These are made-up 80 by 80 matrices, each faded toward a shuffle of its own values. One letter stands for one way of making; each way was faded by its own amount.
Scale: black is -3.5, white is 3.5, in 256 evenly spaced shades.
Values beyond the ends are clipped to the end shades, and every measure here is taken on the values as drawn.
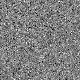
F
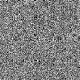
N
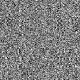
N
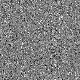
F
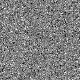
F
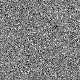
F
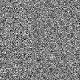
N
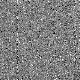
F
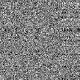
N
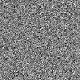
N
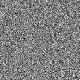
N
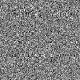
N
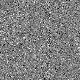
F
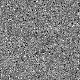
F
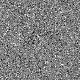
F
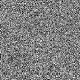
N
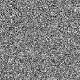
N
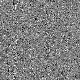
F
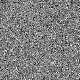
F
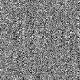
N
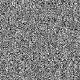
N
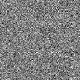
N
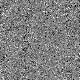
F
